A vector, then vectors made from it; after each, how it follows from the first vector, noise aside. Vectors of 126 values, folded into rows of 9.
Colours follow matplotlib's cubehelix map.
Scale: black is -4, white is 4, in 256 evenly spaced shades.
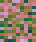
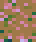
partly zeroed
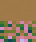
partly zeroed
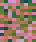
reversed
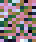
scaled up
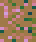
partly zeroed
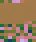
partly zeroed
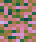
wrapped around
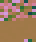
partly zeroed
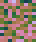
reversed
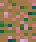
partly zeroed
